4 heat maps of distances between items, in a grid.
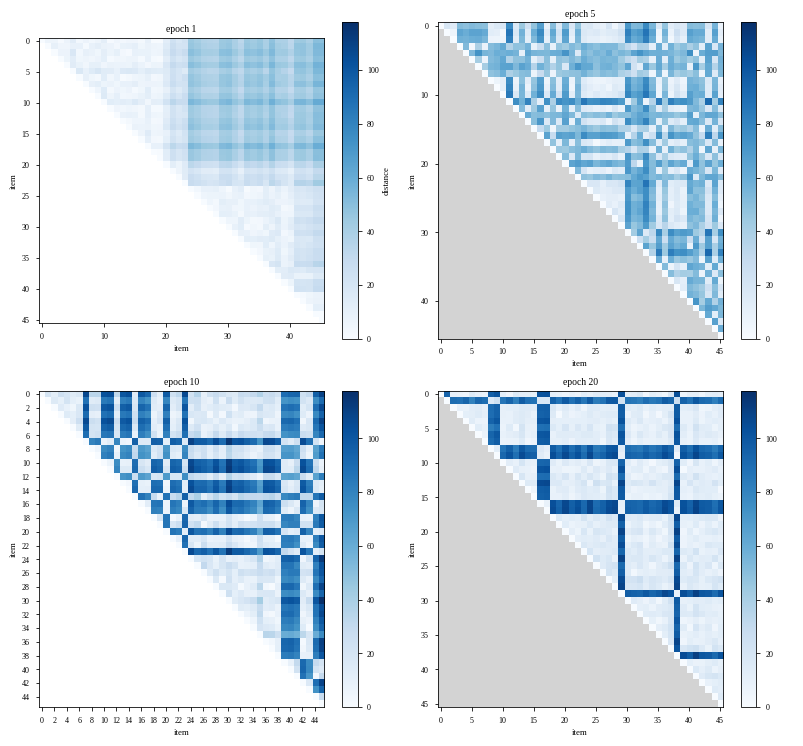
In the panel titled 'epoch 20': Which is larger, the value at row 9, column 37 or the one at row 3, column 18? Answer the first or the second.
the first
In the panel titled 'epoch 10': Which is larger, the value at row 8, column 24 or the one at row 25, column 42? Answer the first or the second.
the first
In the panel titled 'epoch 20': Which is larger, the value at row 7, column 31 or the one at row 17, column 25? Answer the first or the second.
the second
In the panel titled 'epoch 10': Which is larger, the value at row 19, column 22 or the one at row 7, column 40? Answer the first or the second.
the first
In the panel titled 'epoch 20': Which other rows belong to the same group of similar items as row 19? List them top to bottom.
0, 2, 3, 4, 5, 6, 7, 10, 11, 12, 13, 14, 15, 18, 20, 21, 22, 23, 24, 25, 26, 27, 28, 30, 31, 32, 33, 34, 35, 36, 37, 39, 40, 41, 42, 43, 44, 45
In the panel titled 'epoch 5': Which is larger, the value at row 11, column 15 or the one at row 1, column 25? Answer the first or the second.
the first
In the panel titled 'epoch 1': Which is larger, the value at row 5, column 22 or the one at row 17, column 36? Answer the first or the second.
the second
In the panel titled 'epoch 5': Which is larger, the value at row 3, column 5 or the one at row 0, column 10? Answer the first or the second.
the second
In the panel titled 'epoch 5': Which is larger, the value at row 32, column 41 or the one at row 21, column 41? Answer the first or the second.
the first
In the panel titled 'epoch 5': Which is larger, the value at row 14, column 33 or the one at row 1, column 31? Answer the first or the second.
the first
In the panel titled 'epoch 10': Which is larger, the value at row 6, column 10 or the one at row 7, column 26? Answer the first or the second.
the second
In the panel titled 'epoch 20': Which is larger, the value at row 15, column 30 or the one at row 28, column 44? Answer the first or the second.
the second
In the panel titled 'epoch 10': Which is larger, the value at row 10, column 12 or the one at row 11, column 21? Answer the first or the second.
the second
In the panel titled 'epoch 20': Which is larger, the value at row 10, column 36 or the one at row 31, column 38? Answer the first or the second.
the second
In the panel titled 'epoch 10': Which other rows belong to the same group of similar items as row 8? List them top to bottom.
0, 1, 2, 3, 4, 5, 6, 9, 12, 15, 18, 19, 21, 22, 24, 25, 26, 27, 28, 29, 30, 31, 32, 33, 34, 35, 36, 37, 38, 42, 43
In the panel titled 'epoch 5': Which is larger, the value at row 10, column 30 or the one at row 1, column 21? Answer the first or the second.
the first
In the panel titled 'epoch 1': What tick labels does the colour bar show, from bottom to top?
0, 20, 40, 60, 80, 100
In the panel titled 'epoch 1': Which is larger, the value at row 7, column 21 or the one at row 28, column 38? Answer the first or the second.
the first
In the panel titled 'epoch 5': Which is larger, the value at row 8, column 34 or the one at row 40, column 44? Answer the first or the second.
the first
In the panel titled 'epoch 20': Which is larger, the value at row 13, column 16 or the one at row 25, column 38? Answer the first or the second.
the first
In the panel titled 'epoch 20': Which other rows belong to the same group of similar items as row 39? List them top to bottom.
0, 2, 3, 4, 5, 6, 7, 10, 11, 12, 13, 14, 15, 18, 19, 20, 21, 22, 23, 24, 25, 26, 27, 28, 30, 31, 32, 33, 34, 35, 36, 37, 40, 41, 42, 43, 44, 45
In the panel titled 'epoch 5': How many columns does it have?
46
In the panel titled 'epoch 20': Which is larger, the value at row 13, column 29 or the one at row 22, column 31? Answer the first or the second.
the first
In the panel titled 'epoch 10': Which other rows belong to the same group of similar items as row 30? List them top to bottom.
0, 1, 2, 3, 4, 5, 6, 8, 9, 12, 15, 18, 19, 21, 22, 24, 25, 26, 27, 28, 29, 31, 32, 33, 34, 35, 36, 37, 38, 42, 43
